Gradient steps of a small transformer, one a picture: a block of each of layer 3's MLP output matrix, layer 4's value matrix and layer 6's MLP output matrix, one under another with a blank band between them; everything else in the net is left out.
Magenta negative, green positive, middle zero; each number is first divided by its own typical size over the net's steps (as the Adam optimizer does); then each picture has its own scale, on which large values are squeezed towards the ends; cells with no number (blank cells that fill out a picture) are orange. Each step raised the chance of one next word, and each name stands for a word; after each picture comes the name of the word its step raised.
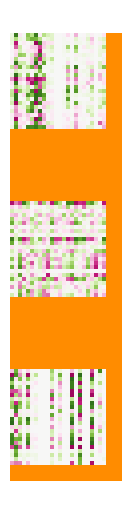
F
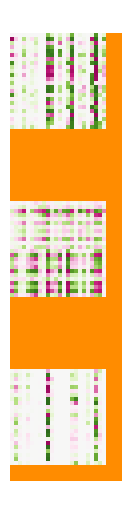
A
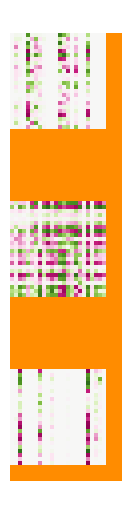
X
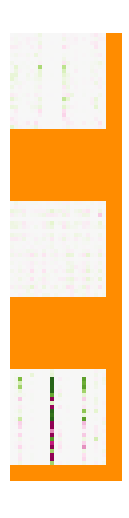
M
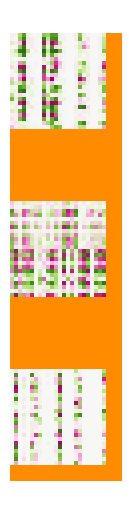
A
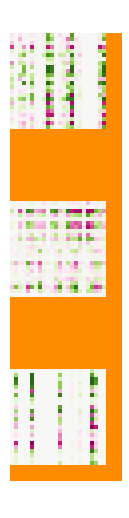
M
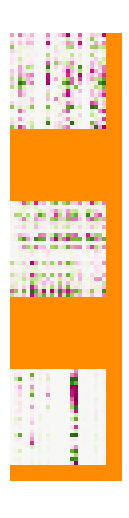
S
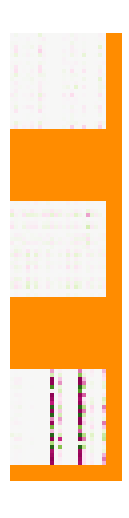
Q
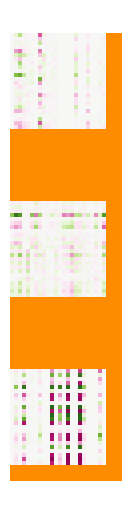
Q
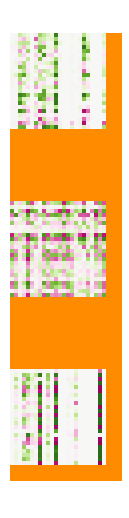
A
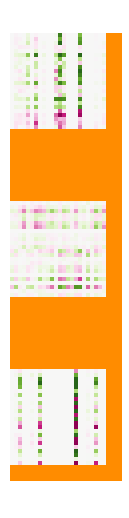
M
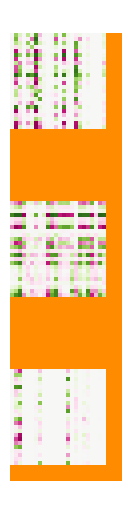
Q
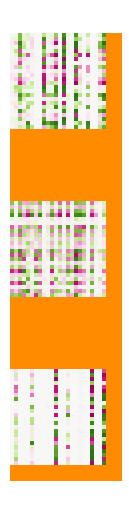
A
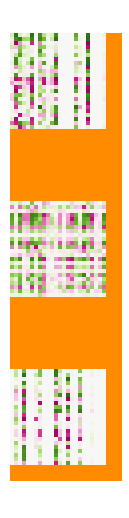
F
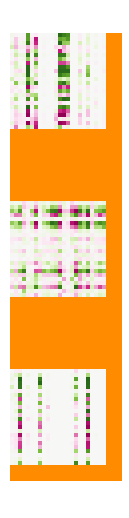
M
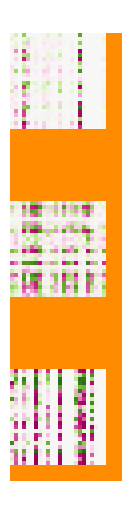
X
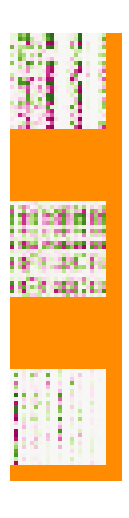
F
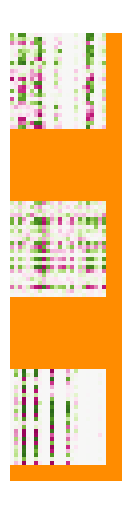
F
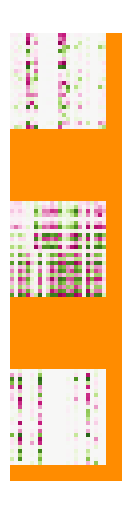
S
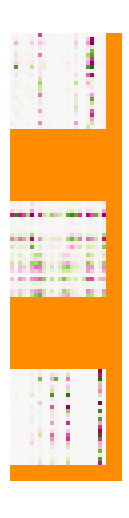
S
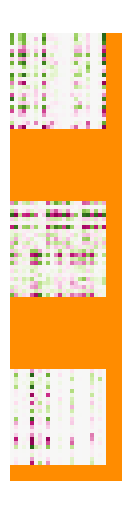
Q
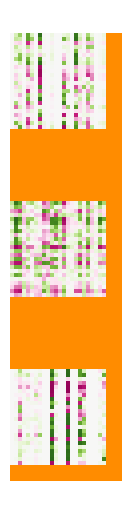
F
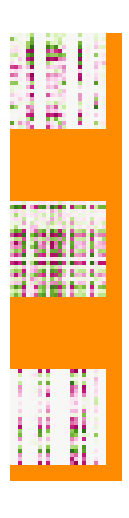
X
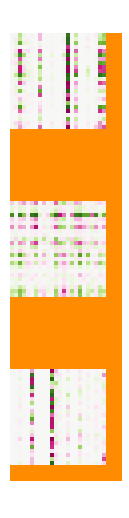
Q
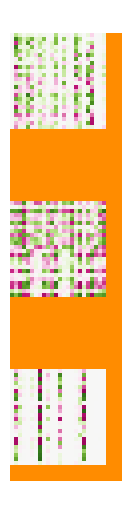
A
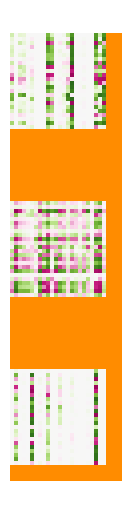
A
